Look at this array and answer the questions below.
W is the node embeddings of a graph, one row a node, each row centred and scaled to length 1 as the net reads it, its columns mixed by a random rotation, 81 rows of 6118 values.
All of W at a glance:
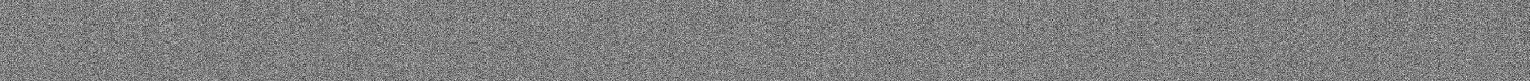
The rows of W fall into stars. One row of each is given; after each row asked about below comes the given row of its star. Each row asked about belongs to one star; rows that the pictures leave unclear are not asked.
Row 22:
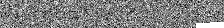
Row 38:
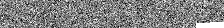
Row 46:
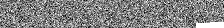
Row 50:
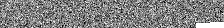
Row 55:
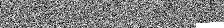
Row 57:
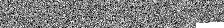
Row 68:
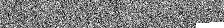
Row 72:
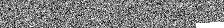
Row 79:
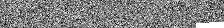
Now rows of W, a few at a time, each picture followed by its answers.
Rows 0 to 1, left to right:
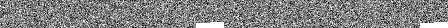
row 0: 22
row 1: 46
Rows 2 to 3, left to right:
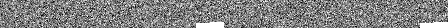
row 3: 68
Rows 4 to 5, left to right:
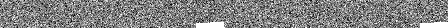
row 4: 55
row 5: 57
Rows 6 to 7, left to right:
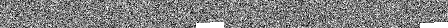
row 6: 46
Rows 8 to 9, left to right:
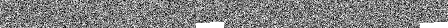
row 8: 55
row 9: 22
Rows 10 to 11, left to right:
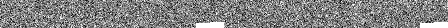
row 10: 55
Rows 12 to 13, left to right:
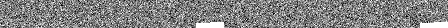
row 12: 68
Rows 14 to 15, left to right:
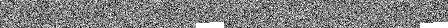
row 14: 55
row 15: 79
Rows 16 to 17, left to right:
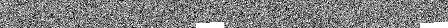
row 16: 22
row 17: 46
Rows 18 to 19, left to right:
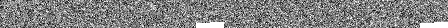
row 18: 50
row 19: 72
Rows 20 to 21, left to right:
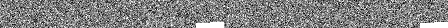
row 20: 72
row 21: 50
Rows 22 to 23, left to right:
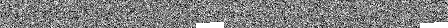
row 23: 22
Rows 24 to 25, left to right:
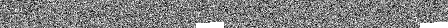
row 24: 57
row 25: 55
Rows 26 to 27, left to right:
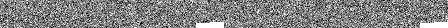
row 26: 38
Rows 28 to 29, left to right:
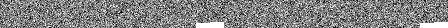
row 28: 50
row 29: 46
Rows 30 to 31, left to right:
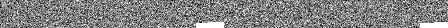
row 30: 55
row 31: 22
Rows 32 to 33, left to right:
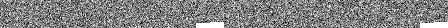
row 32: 38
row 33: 50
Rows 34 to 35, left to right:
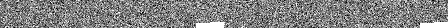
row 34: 72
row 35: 38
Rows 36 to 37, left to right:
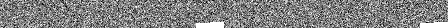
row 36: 72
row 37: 50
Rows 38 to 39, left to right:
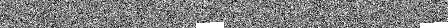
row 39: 57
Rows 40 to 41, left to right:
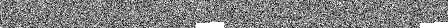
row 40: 38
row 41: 22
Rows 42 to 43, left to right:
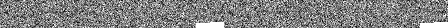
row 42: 68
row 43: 68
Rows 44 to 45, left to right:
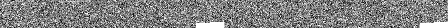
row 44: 50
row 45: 38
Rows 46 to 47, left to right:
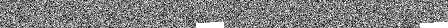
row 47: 72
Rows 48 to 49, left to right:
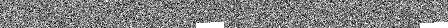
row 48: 50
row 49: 72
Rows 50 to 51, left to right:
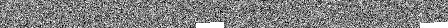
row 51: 50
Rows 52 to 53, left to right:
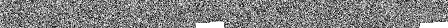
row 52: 57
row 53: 68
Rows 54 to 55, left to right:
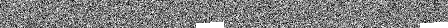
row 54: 79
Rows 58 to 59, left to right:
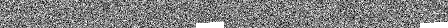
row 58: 55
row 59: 50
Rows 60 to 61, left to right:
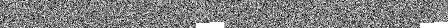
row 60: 38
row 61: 72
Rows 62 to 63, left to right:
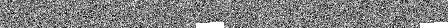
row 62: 57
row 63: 57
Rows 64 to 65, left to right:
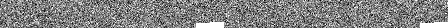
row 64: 79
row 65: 50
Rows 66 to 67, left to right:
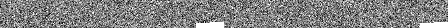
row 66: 79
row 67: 68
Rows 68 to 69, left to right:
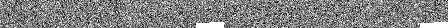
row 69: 55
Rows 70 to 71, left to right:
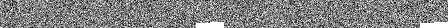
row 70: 72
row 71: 46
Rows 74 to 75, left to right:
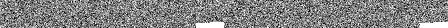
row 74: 57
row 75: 22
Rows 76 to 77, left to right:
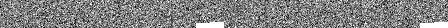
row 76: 79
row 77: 72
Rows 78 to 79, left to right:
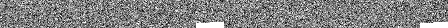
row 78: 38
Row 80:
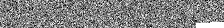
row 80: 72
